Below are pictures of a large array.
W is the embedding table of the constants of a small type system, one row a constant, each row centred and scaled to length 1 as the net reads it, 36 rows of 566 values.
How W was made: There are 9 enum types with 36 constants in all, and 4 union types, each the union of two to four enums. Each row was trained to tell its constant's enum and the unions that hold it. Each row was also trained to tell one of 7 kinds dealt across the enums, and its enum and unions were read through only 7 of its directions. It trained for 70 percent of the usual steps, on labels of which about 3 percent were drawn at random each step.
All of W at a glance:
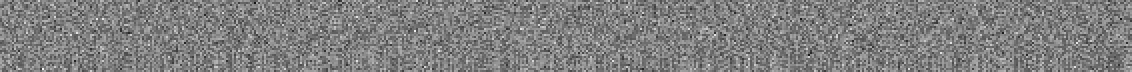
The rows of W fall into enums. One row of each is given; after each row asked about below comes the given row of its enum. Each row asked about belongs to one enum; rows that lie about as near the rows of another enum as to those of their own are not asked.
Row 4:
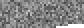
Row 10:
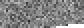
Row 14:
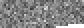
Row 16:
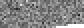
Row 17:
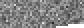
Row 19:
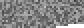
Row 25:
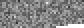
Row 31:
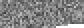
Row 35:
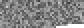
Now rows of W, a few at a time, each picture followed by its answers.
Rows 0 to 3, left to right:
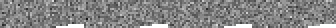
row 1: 10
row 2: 25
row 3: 4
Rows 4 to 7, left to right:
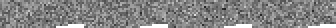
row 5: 31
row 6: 4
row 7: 35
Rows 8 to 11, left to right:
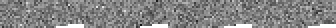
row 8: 4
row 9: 17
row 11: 17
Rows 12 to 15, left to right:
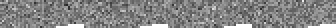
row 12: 4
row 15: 16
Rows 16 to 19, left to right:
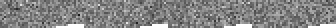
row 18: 19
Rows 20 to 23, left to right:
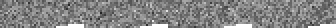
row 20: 35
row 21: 10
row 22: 16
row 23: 17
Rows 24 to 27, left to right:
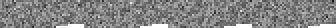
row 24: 31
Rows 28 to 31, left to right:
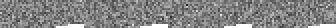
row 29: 35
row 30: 31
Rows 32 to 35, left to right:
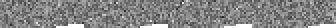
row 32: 35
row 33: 31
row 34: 16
